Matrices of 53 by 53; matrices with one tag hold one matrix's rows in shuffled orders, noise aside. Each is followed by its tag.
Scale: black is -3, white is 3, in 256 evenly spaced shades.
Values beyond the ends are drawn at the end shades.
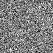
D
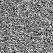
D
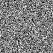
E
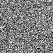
D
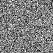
D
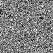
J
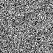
D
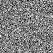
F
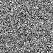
J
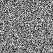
D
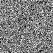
J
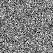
D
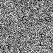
J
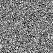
E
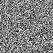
F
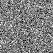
J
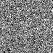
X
